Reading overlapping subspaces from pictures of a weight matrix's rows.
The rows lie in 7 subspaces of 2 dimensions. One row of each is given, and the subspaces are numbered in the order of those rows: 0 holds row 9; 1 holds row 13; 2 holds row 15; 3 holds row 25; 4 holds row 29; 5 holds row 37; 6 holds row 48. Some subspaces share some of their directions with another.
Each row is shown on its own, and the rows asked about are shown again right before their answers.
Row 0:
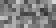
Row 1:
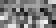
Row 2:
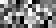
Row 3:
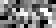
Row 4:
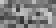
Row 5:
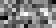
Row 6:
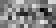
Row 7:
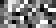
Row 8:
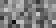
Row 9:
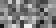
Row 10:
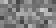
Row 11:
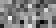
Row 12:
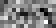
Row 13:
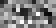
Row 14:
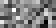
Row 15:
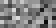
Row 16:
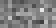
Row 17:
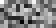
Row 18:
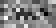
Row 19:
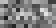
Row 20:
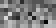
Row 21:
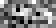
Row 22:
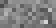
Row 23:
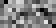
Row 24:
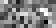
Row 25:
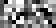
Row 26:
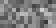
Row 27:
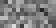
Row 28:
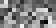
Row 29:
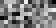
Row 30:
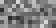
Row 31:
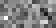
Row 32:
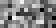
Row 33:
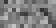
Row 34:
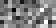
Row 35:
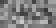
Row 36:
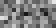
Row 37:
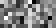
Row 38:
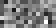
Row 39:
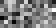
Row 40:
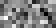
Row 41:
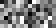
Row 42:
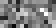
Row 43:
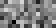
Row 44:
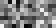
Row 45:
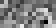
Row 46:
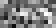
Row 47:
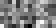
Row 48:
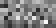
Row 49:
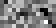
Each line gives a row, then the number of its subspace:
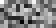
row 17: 1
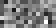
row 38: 2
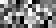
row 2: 5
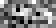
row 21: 1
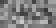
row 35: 1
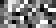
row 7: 4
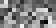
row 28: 6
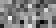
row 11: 0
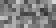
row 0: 4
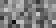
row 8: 3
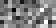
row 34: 2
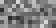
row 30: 1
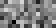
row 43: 3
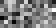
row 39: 4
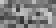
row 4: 1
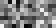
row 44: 0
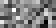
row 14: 2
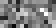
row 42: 0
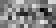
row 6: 2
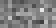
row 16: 2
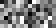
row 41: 5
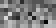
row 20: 6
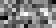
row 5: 4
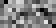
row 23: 3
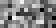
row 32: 2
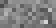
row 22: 6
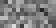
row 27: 0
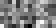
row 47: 0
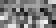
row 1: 3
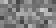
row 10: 5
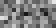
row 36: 4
